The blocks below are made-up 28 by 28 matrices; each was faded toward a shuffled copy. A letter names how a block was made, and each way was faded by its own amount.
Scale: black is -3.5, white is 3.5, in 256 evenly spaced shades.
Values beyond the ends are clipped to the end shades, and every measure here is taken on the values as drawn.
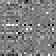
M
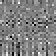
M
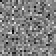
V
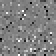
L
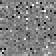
L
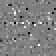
L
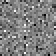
V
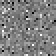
V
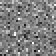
V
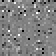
L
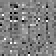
M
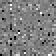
L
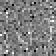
V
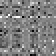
M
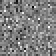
V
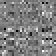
M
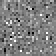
L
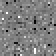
L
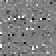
L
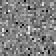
V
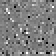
L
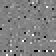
L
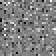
L
